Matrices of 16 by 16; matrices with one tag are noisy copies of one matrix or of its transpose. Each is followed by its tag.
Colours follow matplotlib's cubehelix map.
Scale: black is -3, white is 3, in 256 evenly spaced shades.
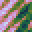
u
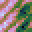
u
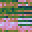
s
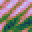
u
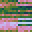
s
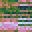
s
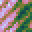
u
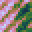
u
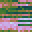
s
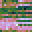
s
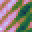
u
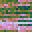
s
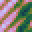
u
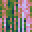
s
